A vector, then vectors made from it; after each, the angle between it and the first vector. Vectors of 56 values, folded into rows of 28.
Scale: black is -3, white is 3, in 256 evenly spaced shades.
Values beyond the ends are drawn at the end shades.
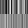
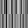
partly aligned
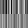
nearly parallel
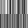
nearly opposite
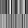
nearly parallel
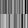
partly aligned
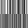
nearly opposite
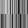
partly opposed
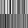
nearly opposite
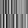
partly aligned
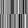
orthogonal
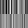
nearly parallel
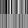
nearly parallel
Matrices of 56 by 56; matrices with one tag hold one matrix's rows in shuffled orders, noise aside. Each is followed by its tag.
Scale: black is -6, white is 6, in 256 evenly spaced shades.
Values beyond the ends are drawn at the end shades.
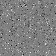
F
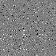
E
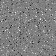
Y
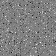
Y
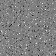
Y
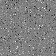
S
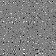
E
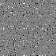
E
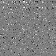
E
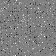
S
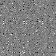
E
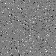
F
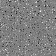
Y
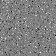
Y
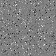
S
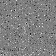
S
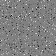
Y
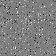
S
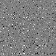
E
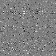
E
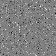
Y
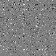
E
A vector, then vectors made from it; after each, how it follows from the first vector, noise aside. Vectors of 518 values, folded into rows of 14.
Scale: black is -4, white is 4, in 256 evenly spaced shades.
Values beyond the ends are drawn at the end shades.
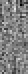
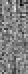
copied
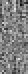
copied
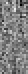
copied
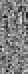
wrapped around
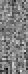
reversed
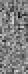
wrapped around
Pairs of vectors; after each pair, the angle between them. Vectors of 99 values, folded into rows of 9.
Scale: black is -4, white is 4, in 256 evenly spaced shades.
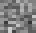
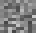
nearly parallel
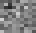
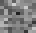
orthogonal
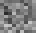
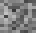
partly opposed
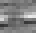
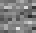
partly opposed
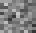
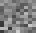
orthogonal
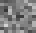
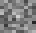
partly opposed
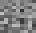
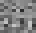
nearly parallel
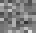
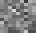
partly opposed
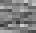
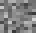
orthogonal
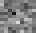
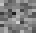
nearly parallel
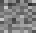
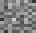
nearly opposite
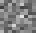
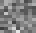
orthogonal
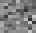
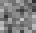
partly aligned
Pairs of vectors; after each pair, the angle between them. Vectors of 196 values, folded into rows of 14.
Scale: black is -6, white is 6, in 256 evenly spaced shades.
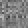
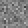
orthogonal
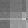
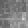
nearly parallel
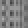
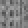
nearly parallel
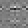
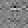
nearly opposite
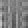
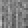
nearly parallel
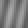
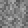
partly aligned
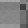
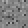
orthogonal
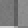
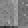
nearly opposite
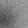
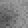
nearly parallel
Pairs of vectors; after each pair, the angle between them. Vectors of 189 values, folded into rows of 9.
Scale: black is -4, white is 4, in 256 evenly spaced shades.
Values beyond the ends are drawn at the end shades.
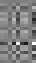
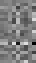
nearly opposite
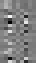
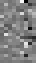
orthogonal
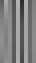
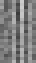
nearly opposite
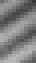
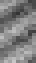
nearly parallel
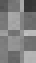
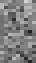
partly opposed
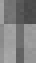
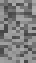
orthogonal
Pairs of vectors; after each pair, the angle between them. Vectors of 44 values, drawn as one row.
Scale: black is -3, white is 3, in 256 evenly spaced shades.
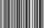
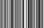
orthogonal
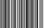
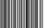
nearly parallel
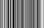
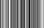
partly aligned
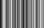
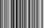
orthogonal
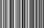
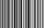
nearly opposite
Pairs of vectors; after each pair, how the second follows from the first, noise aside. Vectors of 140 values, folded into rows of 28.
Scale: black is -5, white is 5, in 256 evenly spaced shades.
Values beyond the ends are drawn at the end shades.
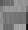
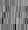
shuffled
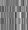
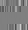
partly zeroed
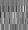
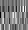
scaled up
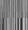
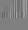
partly zeroed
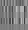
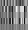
scaled up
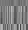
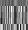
scaled up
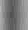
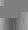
partly zeroed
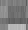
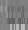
partly zeroed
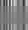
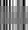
scaled up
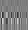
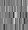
shuffled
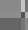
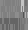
partly zeroed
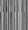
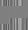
partly zeroed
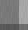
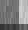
scaled up
